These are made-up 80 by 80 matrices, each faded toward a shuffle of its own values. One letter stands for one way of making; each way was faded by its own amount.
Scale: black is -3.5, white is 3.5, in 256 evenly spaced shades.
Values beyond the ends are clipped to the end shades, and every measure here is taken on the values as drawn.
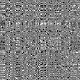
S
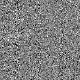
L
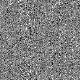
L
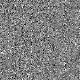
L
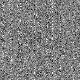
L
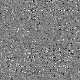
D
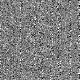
L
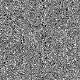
L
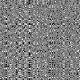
S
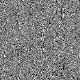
L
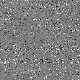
D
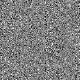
L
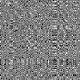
S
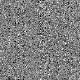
L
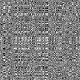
S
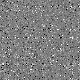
D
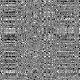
S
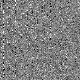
L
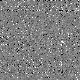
D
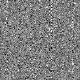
L
